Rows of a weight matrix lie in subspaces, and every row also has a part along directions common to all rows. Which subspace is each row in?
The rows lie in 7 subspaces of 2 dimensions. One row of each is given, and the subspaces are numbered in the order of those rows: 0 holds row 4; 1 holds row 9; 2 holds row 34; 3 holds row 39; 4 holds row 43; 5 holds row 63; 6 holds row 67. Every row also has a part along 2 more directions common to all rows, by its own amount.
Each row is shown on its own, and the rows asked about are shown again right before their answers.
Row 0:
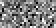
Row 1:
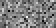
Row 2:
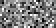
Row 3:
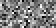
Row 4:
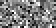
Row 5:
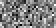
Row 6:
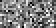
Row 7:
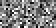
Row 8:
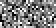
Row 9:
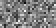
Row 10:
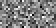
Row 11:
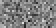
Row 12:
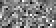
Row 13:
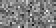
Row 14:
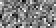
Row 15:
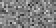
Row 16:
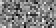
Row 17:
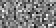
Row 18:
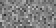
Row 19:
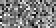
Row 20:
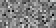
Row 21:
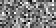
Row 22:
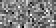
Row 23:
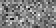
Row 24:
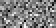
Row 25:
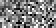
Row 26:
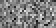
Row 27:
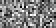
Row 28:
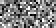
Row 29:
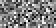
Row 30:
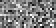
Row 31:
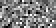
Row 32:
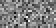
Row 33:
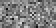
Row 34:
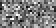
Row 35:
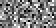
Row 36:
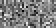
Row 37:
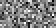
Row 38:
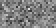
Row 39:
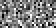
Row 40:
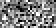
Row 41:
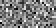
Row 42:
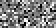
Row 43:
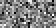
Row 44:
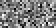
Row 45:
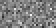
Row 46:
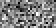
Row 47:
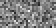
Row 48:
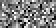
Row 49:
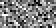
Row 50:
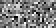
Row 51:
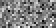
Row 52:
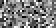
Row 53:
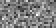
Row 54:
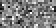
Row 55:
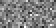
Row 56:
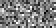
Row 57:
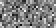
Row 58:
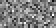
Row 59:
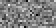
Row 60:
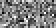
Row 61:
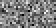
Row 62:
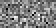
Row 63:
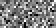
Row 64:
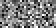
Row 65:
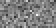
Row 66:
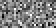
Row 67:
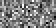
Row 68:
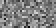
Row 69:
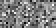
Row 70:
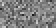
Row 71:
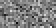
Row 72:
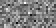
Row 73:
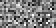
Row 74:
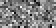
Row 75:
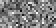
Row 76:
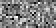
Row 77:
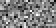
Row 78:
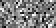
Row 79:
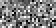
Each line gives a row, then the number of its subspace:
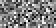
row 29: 5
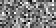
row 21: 4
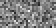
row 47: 0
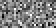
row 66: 3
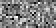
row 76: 2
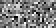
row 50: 2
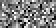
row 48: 6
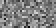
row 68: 6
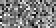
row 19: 6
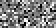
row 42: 3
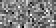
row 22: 0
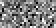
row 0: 1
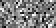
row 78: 3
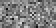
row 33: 2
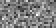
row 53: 5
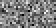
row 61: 0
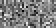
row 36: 6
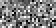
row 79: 3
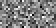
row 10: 3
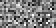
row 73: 0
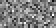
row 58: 4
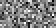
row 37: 4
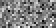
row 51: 4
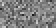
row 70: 3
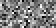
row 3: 2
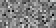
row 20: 4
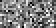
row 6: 0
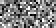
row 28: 6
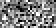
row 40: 5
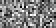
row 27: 6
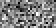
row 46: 5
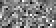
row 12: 1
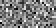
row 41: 6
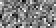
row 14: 1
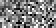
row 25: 1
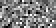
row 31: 1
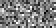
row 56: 0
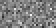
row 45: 3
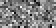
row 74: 0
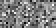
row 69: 4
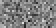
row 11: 2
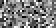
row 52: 6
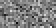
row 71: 0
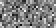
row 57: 1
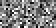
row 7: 6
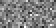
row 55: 5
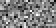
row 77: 5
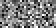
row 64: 3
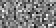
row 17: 3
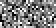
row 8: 1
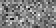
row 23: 2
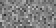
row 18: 1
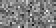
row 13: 0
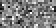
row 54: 2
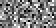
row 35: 4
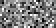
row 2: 6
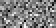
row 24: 5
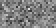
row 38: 2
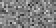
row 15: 0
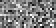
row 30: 0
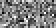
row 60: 4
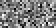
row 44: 3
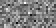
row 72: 1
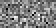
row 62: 2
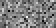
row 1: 4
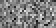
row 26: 4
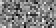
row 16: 2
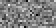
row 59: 5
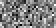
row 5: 1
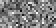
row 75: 5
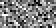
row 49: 0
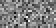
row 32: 5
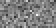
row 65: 5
